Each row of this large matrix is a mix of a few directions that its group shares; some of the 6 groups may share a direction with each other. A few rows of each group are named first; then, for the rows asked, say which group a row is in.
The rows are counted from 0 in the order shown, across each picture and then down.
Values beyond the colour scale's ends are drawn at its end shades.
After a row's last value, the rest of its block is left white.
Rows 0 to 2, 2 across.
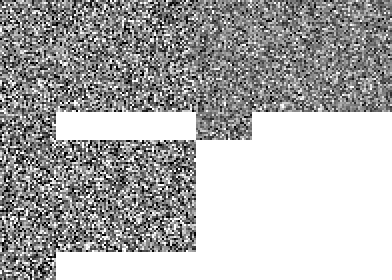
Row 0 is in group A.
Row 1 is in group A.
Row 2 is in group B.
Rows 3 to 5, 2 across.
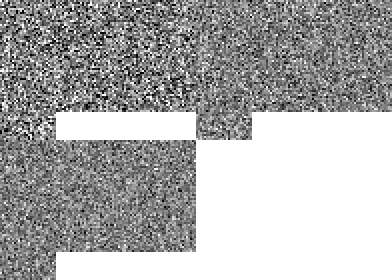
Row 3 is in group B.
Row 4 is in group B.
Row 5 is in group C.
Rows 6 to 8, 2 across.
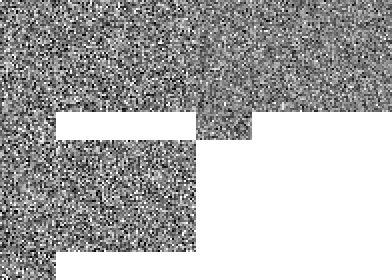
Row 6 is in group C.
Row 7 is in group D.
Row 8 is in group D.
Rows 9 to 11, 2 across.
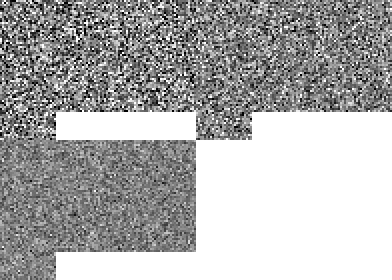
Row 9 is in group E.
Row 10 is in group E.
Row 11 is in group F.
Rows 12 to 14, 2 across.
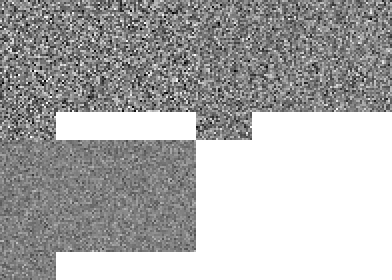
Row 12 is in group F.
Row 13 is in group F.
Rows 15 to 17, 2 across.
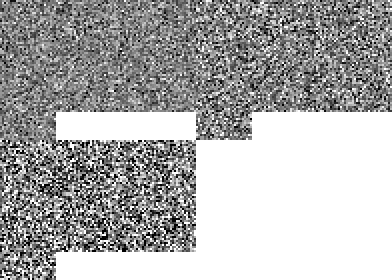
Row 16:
E
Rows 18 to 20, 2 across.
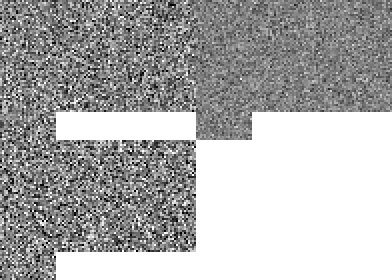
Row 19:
E
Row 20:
F
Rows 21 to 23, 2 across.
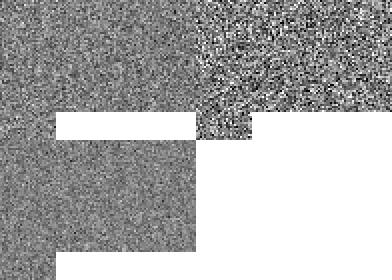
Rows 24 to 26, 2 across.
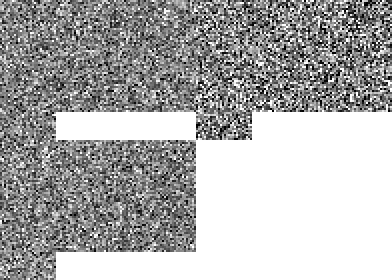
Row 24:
E
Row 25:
A
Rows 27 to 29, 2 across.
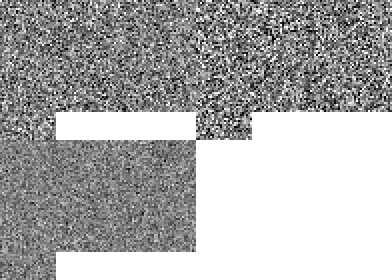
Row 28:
E
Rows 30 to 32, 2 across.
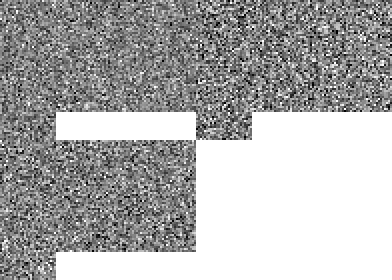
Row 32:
B
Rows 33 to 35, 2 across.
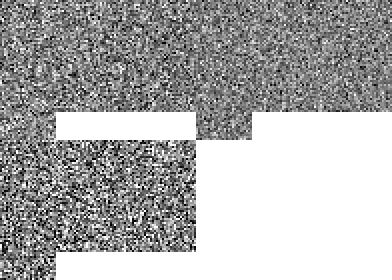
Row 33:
F
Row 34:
C
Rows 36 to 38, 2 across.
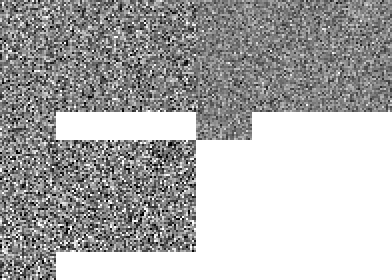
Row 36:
F
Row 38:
A
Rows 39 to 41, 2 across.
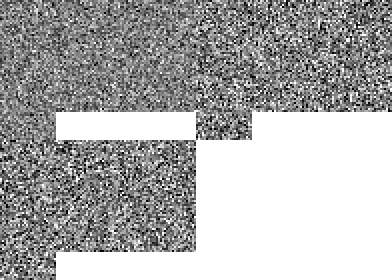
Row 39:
B
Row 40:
A
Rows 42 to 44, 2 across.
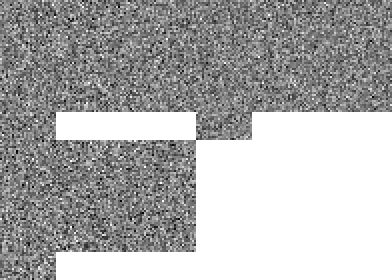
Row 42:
B
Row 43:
B
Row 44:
A
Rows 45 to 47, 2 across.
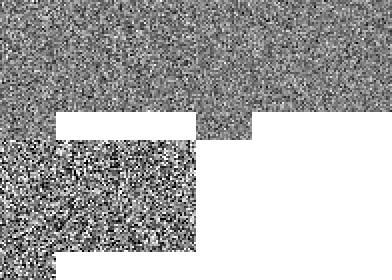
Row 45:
F
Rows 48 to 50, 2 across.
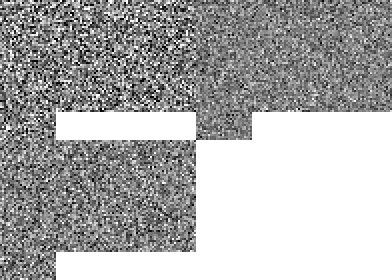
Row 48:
B
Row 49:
B
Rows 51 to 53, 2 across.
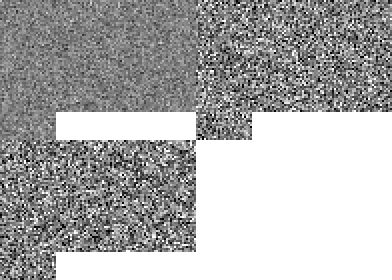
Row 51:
C
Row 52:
D
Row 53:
E
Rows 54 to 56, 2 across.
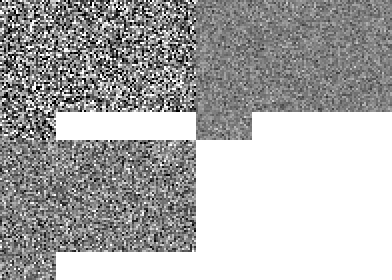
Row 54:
C
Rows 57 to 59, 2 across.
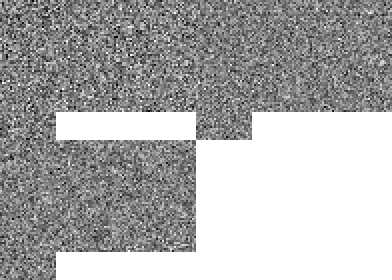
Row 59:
E
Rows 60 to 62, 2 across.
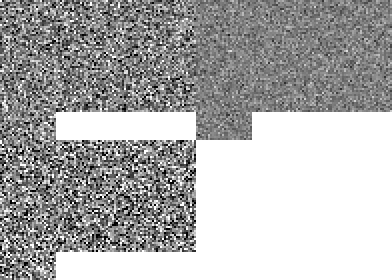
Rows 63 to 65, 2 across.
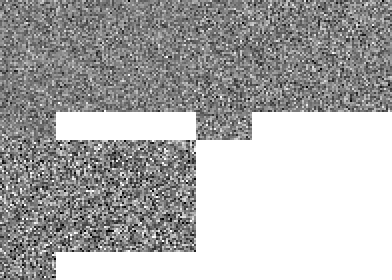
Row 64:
A
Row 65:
E
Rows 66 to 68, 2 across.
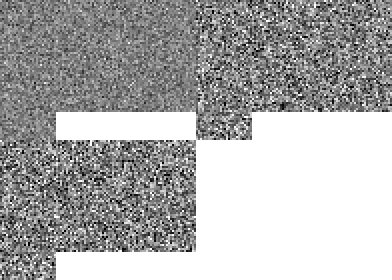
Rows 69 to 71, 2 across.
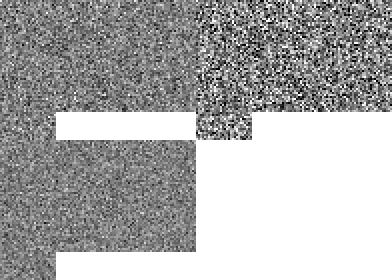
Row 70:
B
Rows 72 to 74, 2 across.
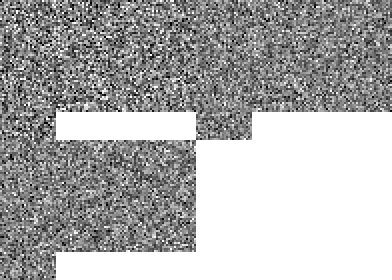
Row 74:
E
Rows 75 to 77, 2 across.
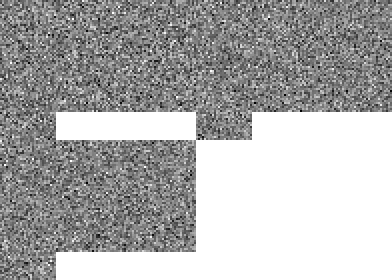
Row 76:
D
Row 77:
B
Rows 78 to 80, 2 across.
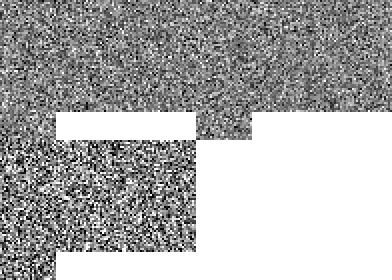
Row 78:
D
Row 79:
E
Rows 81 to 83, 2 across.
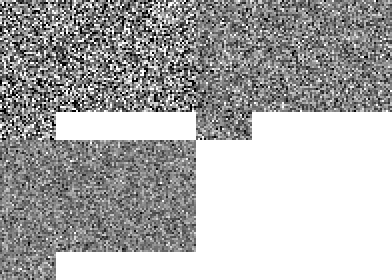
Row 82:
D
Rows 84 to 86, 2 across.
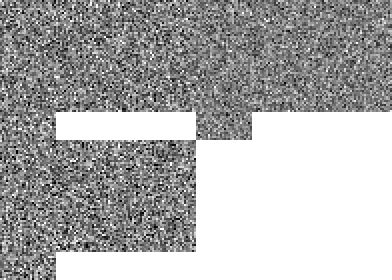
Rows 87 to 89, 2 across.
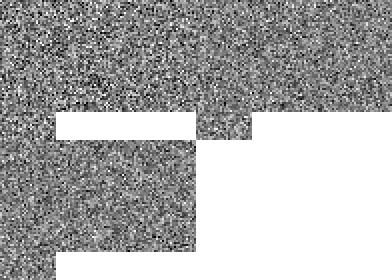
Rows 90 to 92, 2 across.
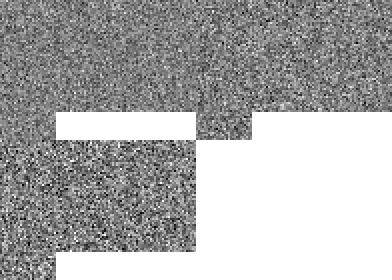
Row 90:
C
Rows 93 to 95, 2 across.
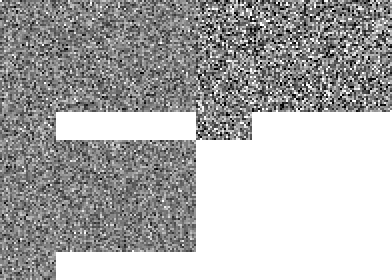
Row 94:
B
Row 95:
C
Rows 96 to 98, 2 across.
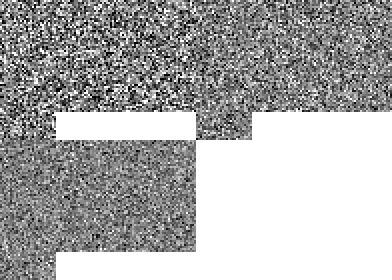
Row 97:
B
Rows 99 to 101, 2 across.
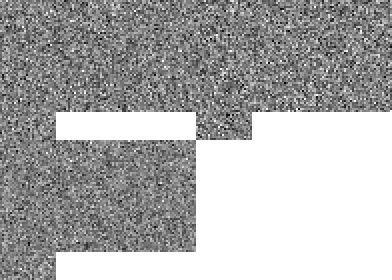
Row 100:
B
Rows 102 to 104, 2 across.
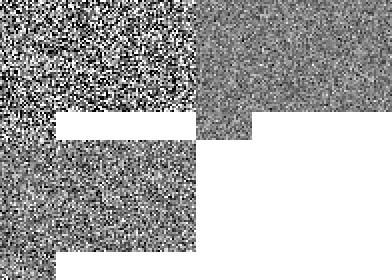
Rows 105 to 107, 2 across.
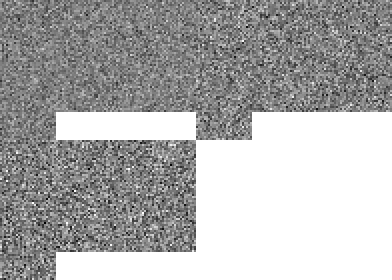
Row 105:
F
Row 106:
F
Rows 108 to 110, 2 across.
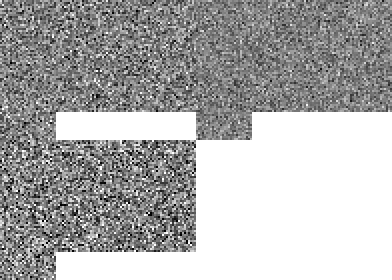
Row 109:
A
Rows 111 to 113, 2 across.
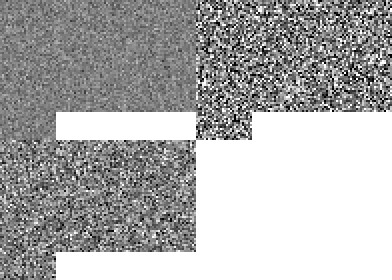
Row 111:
C
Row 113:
E
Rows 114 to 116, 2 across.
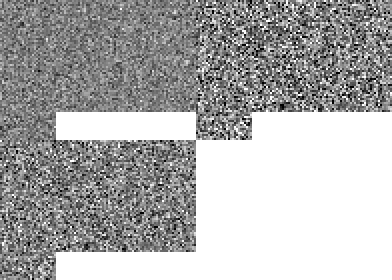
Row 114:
F
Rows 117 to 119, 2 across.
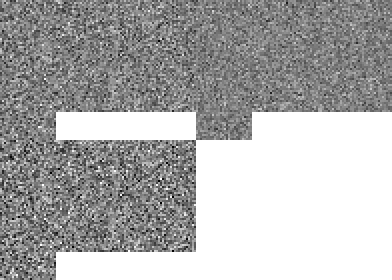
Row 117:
E
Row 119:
E
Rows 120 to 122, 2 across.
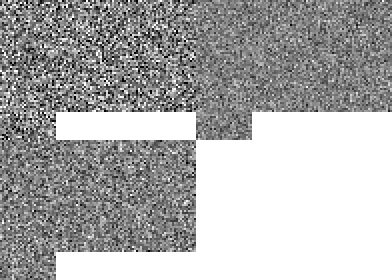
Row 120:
D
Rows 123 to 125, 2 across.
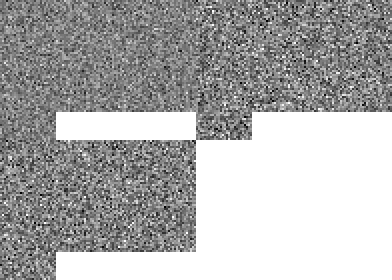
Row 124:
C
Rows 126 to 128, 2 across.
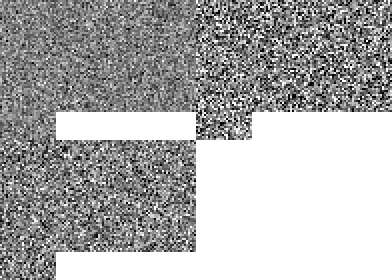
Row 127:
B
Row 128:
F
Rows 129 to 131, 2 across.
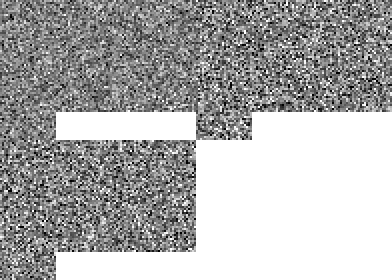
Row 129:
E
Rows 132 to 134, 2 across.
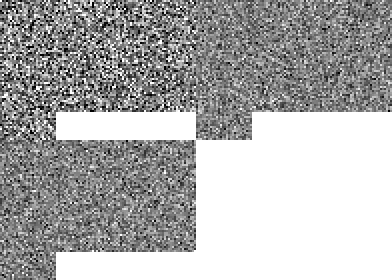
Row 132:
C
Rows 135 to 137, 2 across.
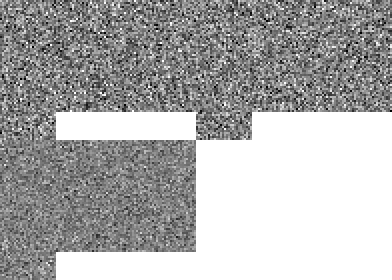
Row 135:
C
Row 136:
B
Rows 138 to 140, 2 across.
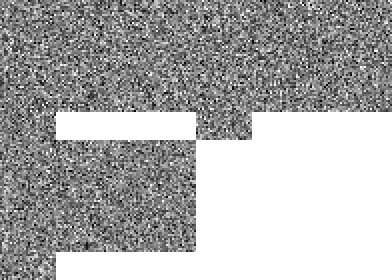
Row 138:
F
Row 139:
C
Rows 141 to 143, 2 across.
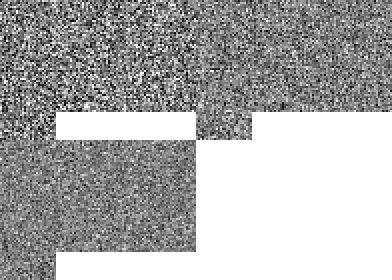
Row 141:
A
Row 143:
B
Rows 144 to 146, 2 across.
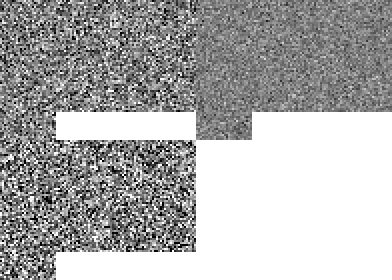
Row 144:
E
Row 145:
B
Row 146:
E
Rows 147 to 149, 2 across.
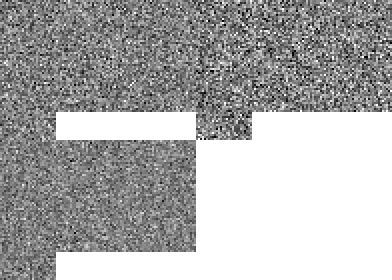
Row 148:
D
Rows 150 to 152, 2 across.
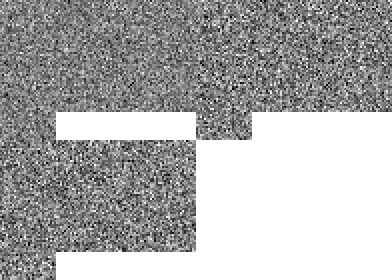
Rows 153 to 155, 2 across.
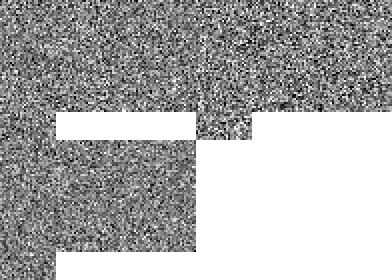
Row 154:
B
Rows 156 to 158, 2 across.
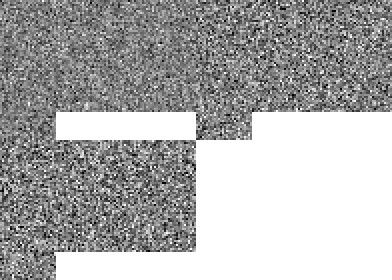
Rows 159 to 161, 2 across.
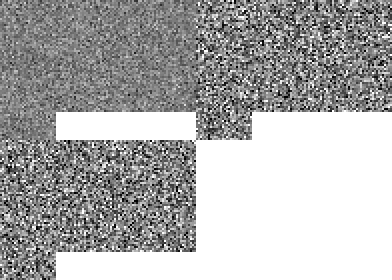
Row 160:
F
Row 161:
C
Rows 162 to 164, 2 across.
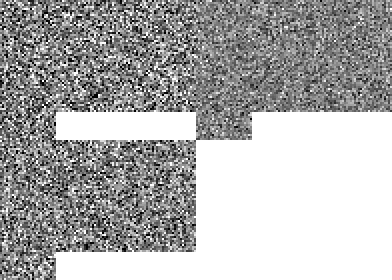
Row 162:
F
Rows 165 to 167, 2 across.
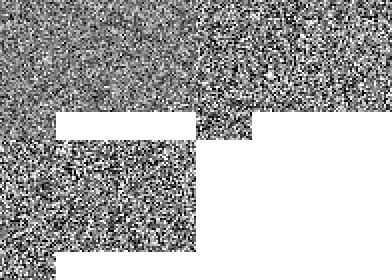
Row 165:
E
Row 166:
F
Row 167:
E
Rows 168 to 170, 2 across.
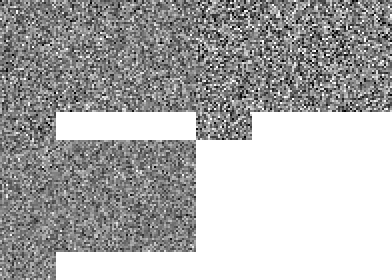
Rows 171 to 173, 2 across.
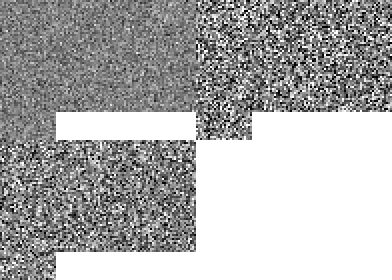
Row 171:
A
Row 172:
F
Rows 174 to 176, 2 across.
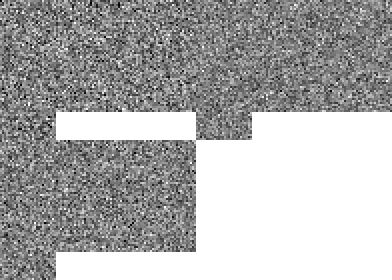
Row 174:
A
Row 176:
C
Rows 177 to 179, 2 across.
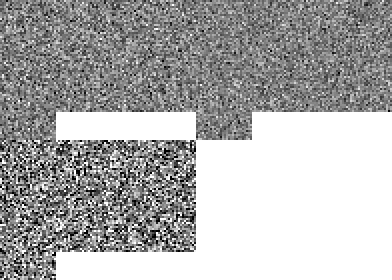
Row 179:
E
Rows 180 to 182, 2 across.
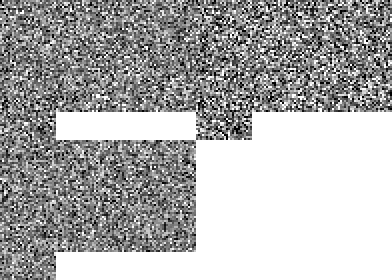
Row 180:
B
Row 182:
F
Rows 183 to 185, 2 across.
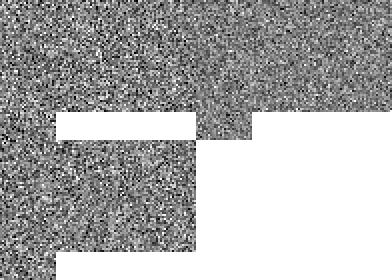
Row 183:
D
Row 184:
B
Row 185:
E
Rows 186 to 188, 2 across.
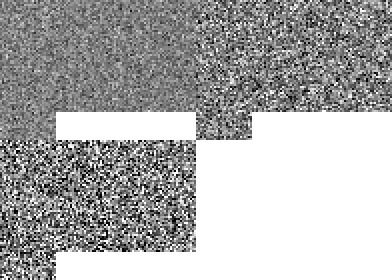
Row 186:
F
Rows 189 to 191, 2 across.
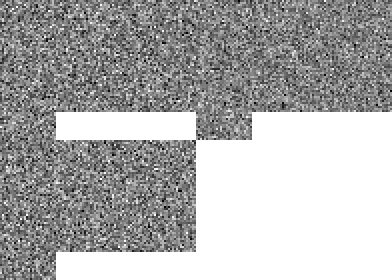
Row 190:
D
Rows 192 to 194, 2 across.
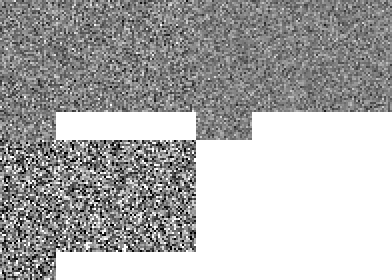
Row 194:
C
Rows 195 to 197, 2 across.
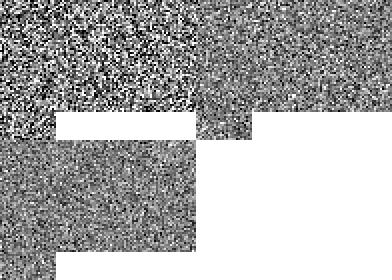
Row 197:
A
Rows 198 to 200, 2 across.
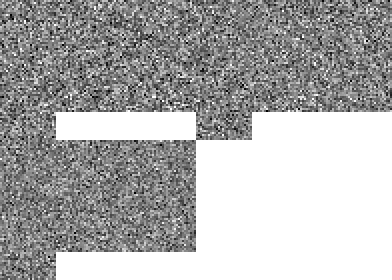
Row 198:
E
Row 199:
B
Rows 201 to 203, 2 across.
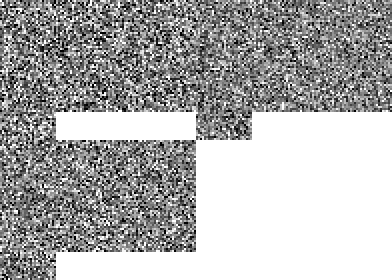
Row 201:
A
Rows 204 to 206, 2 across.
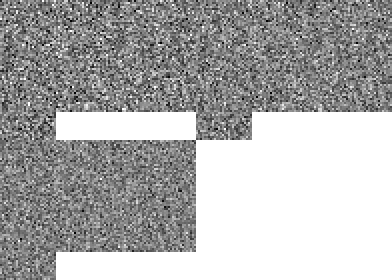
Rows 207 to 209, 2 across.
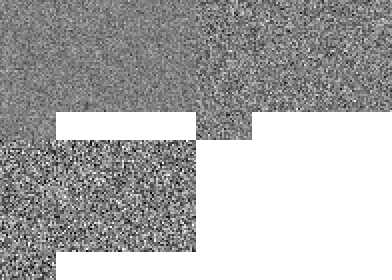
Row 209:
A
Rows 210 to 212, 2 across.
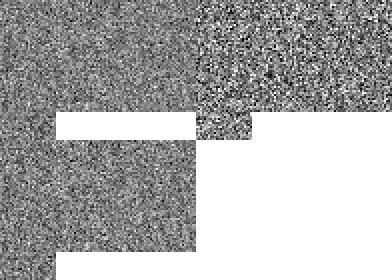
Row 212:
C
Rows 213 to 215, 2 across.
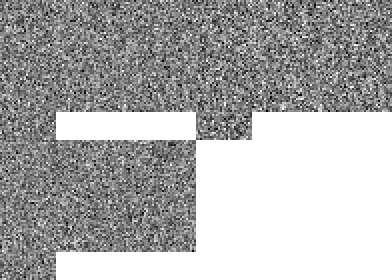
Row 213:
C
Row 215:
A
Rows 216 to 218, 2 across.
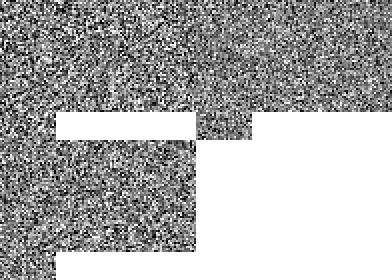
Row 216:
E
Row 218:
E
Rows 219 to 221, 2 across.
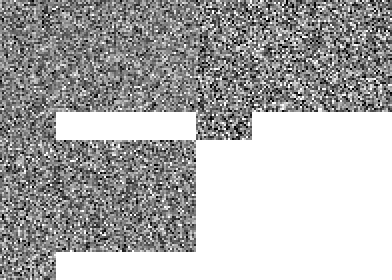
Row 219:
F
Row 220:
A
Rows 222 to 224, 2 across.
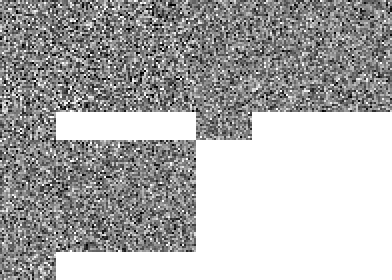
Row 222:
A
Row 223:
E
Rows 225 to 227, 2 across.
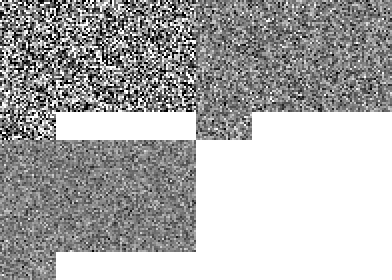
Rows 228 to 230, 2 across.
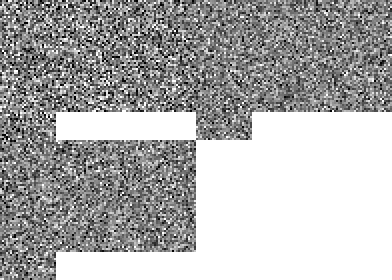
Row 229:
F
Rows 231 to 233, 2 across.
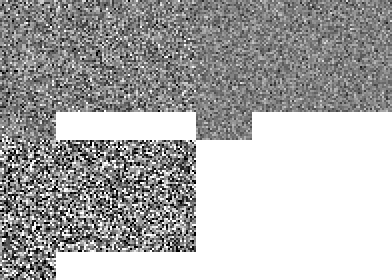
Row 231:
D
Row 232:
C
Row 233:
C
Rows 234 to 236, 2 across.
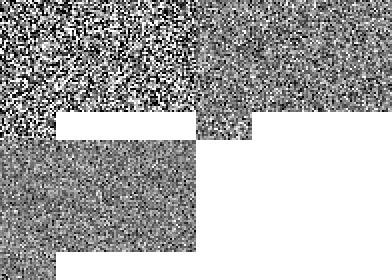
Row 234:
E
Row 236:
D
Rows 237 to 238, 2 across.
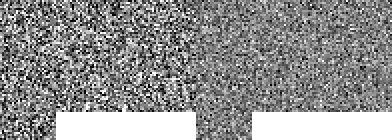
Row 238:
C
